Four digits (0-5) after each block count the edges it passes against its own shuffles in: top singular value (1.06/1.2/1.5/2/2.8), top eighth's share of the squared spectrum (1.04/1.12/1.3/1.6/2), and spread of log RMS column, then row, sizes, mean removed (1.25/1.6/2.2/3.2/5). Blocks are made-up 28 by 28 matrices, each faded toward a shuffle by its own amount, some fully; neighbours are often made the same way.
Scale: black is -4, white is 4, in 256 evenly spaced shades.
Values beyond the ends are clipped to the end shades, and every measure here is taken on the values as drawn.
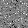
0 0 0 0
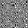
3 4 2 1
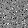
1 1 0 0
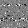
2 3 0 2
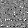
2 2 0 2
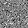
0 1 0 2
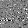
2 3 0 2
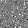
1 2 0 0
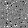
2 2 0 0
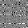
3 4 1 2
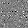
2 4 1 1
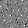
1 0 0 0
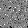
2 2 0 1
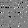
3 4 1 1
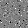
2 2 0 0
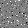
0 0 0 0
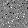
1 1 0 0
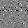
3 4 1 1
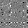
3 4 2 1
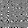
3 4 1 2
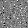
1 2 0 0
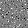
0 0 0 0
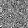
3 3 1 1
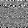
2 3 0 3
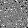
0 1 0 1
